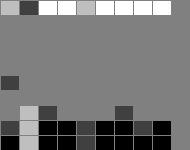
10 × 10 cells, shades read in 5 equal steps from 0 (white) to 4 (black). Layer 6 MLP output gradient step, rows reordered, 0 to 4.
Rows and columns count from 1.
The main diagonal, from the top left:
1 2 2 2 2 2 2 2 4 2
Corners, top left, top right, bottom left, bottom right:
1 2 4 2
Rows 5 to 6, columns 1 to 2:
2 2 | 3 2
